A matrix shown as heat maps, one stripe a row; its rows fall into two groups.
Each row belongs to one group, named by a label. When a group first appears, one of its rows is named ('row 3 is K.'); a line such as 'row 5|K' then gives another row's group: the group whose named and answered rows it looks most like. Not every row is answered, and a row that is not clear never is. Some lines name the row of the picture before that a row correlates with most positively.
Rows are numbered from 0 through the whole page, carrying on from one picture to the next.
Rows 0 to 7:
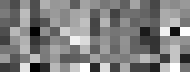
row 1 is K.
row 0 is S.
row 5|K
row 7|K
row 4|K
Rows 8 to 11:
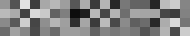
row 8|K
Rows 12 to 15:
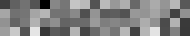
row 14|S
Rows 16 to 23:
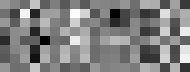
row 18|K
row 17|K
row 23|S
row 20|K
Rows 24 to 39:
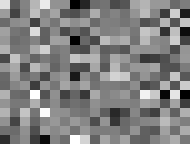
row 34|S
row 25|S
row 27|S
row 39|K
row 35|S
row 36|K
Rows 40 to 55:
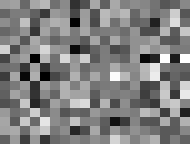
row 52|S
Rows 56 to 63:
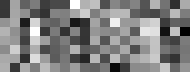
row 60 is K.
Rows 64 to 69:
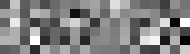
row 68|S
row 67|S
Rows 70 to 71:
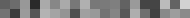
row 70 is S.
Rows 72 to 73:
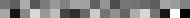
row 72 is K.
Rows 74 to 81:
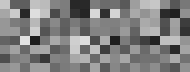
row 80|K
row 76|S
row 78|K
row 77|S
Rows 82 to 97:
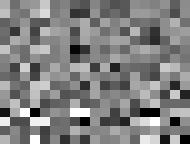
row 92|S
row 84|K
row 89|K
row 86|K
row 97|S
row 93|S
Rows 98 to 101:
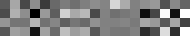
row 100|S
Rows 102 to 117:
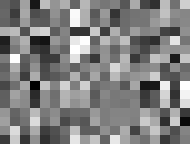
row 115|S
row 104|K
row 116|S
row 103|K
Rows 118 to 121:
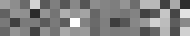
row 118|S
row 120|K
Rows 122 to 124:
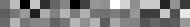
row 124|K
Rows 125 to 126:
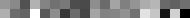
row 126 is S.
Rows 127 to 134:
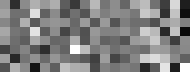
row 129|K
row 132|K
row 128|S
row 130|S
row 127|S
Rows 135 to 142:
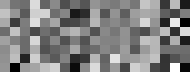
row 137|S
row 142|S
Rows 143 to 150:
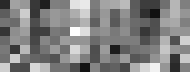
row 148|K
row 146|K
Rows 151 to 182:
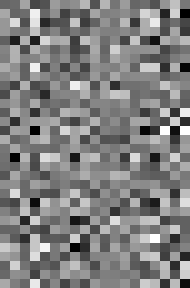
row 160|K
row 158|S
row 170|K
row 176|K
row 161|K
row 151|K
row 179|S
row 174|K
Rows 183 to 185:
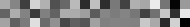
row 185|S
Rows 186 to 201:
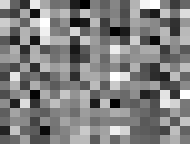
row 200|K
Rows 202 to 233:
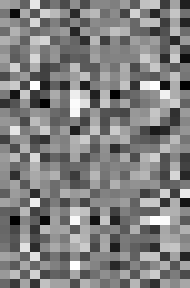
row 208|S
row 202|S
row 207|S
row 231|K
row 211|S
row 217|K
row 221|S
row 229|K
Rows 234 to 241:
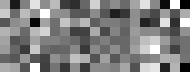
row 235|K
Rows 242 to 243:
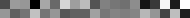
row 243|S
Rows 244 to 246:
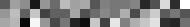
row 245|S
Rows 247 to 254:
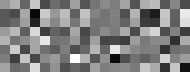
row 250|S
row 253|K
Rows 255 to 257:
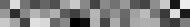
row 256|S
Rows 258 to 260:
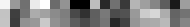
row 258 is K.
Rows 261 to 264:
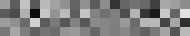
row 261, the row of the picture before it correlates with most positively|260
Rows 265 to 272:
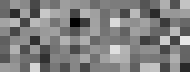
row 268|S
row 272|S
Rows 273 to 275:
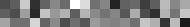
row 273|K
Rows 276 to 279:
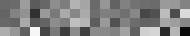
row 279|S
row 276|K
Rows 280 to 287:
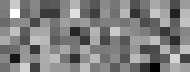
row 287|K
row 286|S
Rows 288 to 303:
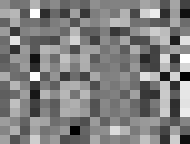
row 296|S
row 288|S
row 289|S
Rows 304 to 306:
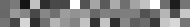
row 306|K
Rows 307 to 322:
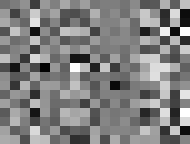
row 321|S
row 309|S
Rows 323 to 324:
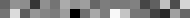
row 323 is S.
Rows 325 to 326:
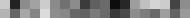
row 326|K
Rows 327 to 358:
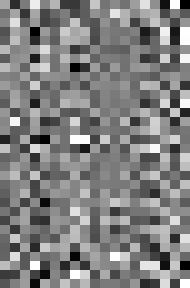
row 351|K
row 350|K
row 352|K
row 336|S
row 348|K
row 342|K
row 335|K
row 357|K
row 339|S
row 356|S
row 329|S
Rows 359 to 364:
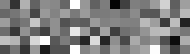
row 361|S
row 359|K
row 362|K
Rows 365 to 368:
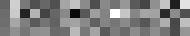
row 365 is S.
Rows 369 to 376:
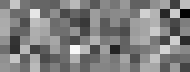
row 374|K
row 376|S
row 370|S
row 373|S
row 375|S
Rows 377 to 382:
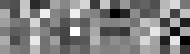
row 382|S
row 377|K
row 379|S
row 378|K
